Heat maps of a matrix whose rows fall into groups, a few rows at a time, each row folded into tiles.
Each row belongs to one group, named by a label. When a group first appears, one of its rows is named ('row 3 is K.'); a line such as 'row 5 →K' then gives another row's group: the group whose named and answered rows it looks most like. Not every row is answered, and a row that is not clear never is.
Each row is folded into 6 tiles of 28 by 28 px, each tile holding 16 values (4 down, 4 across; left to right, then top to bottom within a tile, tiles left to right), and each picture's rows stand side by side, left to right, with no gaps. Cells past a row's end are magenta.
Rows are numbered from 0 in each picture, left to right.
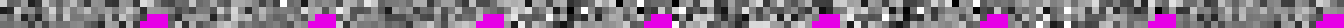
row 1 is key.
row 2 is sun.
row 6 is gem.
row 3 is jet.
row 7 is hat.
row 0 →hat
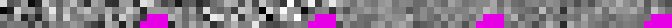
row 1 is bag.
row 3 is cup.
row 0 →hat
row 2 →hat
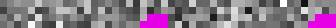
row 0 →gem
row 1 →key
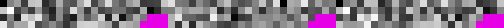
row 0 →sun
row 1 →jet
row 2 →sun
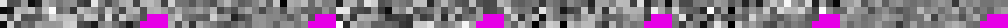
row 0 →hat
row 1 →jet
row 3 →cup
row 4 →cup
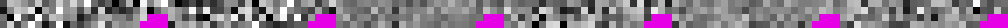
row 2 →cup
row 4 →hat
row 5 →jet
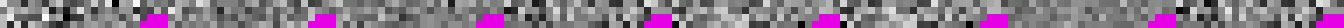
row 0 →jet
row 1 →sun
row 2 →jet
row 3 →hat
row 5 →hat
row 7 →hat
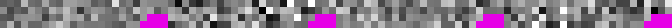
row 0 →key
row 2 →sun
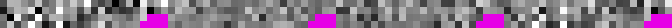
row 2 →hat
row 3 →gem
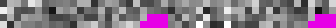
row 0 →sun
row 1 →gem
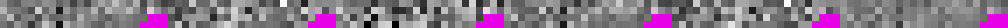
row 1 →key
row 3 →cup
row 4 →key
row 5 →cup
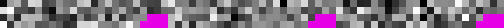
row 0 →sun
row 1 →jet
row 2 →bag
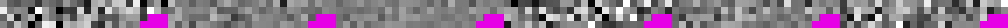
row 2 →key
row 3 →bag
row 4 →key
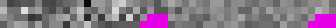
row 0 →bag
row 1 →hat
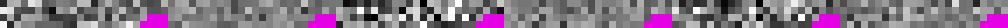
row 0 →sun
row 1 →jet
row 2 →bag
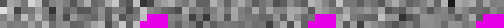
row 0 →sun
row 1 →hat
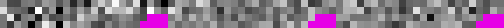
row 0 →cup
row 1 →sun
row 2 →jet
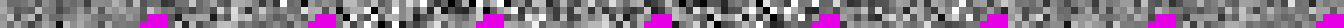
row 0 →cup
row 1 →key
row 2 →gem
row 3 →sun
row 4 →bag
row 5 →bag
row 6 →cup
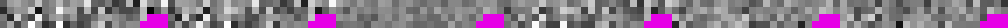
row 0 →gem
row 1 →gem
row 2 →hat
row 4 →hat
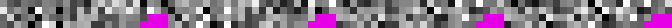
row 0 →cup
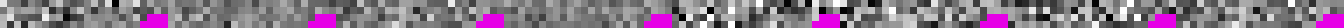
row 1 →cup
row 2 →key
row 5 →hat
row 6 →bag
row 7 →key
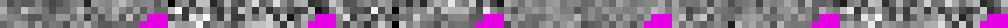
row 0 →bag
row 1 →sun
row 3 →hat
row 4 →cup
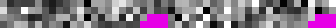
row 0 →bag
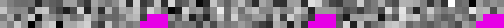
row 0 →cup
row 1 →hat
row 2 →key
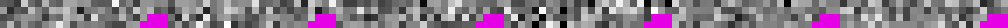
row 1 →gem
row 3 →cup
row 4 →jet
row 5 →sun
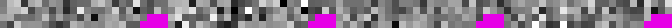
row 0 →jet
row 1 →jet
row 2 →cup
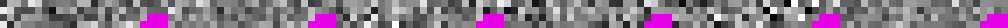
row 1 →sun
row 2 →gem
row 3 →hat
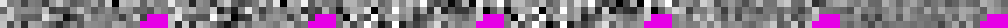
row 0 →jet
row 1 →jet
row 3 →gem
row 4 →sun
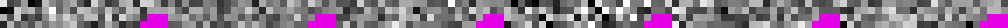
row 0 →hat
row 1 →bag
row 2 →key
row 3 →bag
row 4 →sun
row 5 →hat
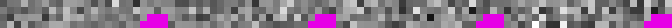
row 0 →key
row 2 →jet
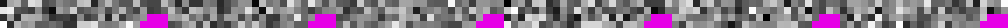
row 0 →sun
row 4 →jet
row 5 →gem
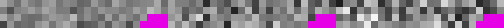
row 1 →cup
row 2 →sun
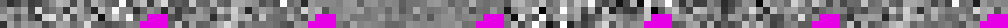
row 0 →bag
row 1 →key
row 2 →jet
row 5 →key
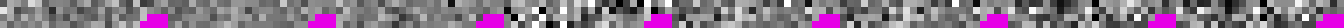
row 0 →sun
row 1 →key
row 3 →gem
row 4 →key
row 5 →key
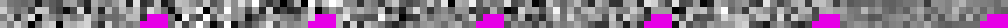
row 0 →cup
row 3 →hat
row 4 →hat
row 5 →bag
